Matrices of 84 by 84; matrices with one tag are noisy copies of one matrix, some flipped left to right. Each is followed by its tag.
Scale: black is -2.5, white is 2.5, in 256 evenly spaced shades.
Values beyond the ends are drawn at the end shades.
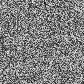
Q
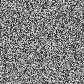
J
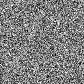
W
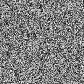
J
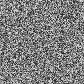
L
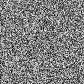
W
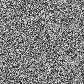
W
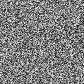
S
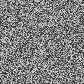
S
